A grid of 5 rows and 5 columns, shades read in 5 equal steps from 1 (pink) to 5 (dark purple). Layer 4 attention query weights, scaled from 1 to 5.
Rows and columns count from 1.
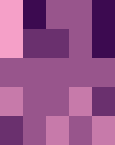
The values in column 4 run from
2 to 3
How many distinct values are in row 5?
3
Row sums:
17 17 15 14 14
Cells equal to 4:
4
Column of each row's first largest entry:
2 5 1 5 1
